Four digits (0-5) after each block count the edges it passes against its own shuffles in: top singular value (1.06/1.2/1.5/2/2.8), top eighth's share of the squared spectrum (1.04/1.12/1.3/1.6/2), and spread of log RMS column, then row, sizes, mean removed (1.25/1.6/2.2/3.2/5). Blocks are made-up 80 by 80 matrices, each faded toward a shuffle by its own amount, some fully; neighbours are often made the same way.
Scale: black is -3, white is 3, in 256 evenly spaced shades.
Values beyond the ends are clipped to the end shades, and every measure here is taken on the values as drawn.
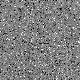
0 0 0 0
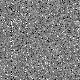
1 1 1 0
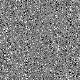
1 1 2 0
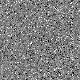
1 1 2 0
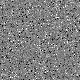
0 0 0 0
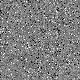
0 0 0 0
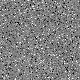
0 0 0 0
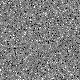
0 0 0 0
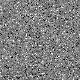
1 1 1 0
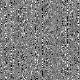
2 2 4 0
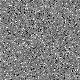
0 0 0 0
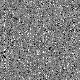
1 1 2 0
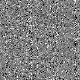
1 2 3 0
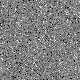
0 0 0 0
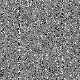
1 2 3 0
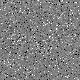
0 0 0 1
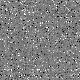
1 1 1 1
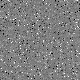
1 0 0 0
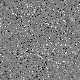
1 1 0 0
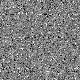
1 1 0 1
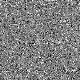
0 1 0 2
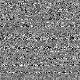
1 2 0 4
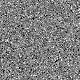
0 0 0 1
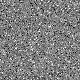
0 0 0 0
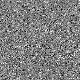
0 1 0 2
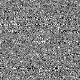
1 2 0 3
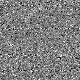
1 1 0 2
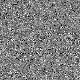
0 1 0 2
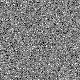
0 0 0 1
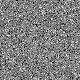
0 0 0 1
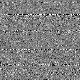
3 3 0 4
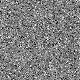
0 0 0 1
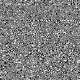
1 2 0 3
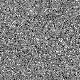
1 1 0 1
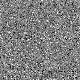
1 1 0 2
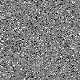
3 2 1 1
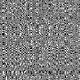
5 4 3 3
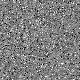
2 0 0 0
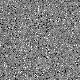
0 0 1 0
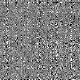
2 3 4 3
